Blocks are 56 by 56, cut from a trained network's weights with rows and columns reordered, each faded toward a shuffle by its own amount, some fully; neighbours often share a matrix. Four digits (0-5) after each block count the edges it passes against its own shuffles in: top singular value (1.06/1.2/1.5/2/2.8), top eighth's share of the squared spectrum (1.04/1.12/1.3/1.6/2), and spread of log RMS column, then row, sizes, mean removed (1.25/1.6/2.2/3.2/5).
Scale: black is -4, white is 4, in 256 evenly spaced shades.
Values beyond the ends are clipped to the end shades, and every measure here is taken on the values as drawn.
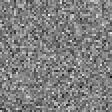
1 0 0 0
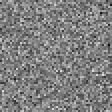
1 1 0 0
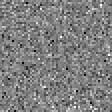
0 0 0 0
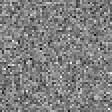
2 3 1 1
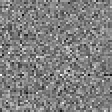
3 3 1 1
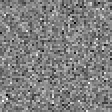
2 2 1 0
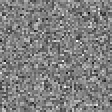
2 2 0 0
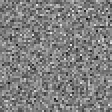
2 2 0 0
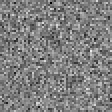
2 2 0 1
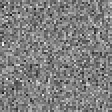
2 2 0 1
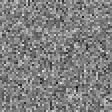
0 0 0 0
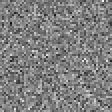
0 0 0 0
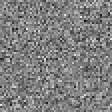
3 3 0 1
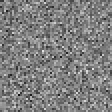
0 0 0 0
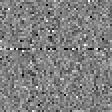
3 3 0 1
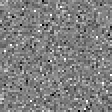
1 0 0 0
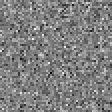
1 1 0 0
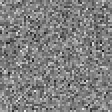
0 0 0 0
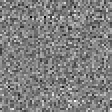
3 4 1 2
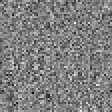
3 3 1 1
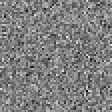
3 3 0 1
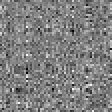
4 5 3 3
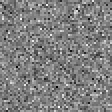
0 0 0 0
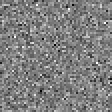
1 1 0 0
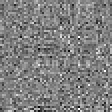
3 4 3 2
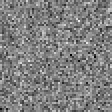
1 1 0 0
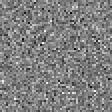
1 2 0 0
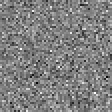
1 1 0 0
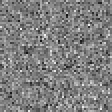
2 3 1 1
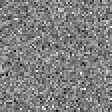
1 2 0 0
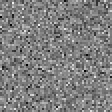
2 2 0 1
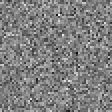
1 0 0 1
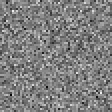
1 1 0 0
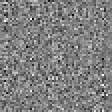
3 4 2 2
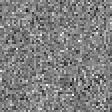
2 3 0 1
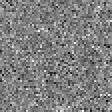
0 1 0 0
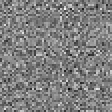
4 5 2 2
